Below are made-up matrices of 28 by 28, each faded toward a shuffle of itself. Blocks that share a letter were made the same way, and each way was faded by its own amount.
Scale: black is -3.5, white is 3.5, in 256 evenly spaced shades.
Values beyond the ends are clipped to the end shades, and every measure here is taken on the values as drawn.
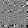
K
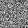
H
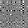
K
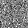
H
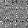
K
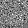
H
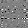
K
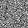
H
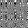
K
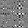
K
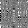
K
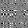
K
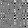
K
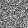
H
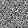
H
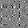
K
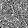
H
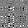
K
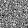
H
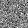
H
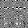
K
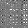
K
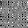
K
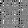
K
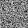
H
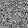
H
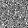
H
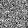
H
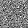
H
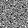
H
